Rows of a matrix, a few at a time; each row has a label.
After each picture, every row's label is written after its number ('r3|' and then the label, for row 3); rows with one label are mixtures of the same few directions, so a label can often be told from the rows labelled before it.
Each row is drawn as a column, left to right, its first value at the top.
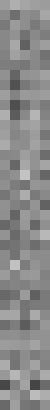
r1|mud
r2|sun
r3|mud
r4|mud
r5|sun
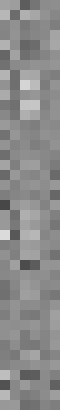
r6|sun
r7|sun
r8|sun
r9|sun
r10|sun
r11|mud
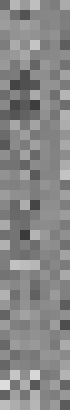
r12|mud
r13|sun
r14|sun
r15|sun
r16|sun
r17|mud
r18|mud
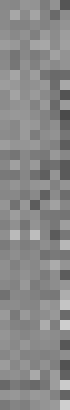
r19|mud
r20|sun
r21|mud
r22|sun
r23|mud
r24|sun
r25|mud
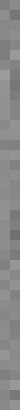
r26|sun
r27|sun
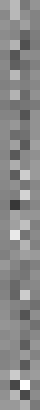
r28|sun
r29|sun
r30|mud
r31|mud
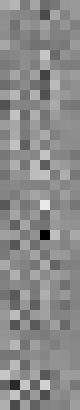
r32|sun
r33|mud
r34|mud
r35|mud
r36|sun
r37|sun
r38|mud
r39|sun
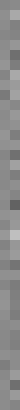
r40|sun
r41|sun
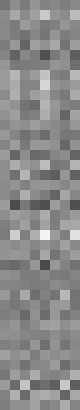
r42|sun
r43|sun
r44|mud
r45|sun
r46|sun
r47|mud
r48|mud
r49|sun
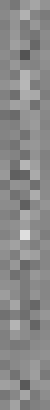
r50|mud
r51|mud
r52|sun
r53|mud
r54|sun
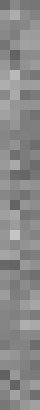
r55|sun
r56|sun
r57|mud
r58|mud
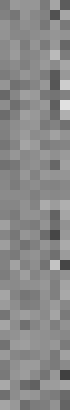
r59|mud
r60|sun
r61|mud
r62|mud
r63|sun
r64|sun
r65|sun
